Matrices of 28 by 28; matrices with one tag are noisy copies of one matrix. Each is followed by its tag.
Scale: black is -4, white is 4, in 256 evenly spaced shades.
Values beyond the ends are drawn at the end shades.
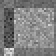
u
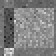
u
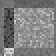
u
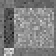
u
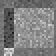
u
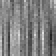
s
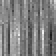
s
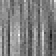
s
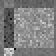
u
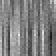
s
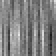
s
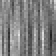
s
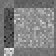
u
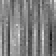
s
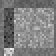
u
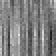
s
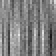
s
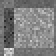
u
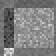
u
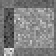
u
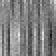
s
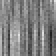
s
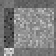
u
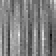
s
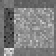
u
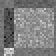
u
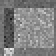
u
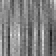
s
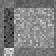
u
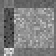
u
